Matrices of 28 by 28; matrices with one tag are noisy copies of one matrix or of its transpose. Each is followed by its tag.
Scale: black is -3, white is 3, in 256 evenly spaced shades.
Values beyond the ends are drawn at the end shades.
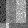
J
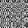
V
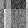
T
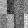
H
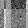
T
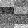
H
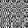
V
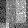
J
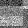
J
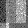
J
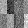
H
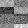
H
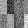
H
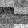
H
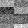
H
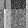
T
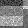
J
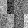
H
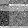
T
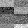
H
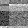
T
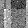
T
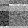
T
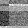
T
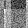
T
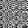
V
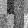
H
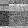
T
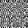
V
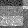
J
